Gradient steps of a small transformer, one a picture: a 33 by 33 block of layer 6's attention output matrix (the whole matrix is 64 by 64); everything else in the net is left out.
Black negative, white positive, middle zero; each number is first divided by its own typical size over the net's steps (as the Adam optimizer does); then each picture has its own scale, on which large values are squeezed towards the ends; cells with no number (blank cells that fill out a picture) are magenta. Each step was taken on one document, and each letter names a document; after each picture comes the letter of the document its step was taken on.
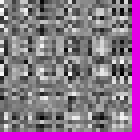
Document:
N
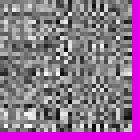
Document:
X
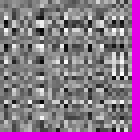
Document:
N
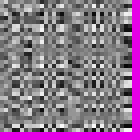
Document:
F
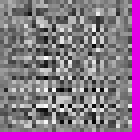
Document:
X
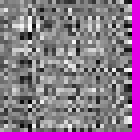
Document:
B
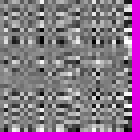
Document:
F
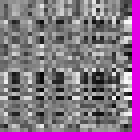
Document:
F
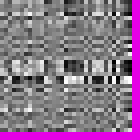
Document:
B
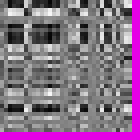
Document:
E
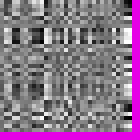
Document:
B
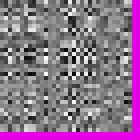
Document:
X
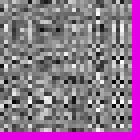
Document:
N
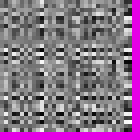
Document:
F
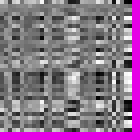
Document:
F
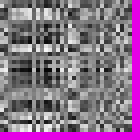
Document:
E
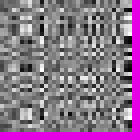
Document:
B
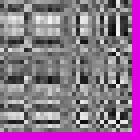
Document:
E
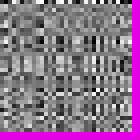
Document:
B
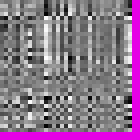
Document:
X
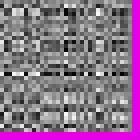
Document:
N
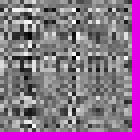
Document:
X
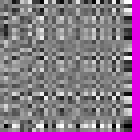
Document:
B
